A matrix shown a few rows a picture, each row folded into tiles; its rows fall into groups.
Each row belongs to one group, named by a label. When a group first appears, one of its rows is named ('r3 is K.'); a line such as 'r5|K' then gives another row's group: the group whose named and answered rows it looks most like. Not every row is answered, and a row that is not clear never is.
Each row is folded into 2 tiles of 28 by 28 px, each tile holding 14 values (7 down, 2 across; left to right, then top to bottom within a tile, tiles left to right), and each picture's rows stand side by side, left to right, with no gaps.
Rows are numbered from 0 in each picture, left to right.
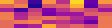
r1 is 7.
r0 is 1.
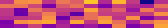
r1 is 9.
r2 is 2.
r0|9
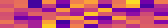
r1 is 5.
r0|7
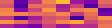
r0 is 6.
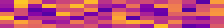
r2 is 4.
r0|4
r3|6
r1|9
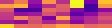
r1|7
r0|7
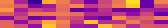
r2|1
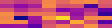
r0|6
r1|1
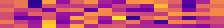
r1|5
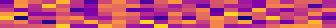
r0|4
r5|5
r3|1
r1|2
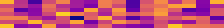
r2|6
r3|7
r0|2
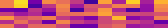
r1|6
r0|1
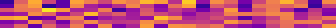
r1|5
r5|1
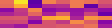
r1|1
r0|1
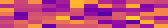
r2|5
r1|4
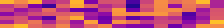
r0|5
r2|6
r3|9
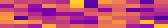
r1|7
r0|4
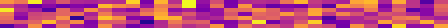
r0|9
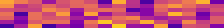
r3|9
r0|9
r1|9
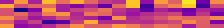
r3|1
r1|5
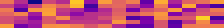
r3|5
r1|7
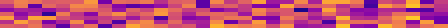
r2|5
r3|7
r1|9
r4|5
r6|2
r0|1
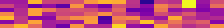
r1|5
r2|2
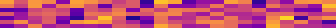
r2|7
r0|9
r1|9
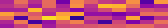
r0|1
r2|7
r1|4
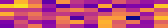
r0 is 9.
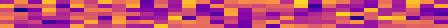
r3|4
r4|9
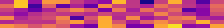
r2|2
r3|2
